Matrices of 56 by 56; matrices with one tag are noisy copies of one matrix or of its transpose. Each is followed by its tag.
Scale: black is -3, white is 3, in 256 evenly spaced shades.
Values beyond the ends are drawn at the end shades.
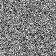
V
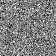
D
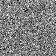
D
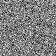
V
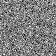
V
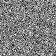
V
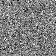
D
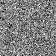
D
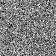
D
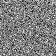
V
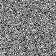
V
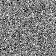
D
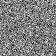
V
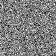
V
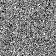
D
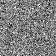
D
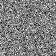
V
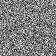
V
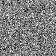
D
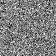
D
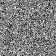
D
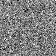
D
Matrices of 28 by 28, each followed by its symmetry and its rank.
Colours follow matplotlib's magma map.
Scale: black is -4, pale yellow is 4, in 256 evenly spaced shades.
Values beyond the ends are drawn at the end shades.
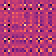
symmetric, rank two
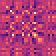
symmetric, rank three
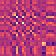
symmetric, rank three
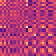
symmetric, rank two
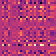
neither, rank two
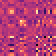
symmetric, rank three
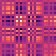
symmetric, rank one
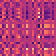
neither, rank two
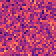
neither, full rank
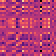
neither, rank two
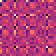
symmetric, rank three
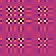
symmetric, rank one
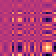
symmetric, rank one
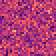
neither, full rank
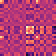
symmetric, rank two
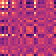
symmetric, rank two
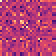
symmetric, rank three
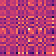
symmetric, rank two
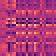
neither, rank two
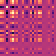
symmetric, rank one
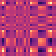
symmetric, rank one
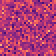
neither, full rank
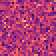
neither, full rank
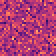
neither, full rank
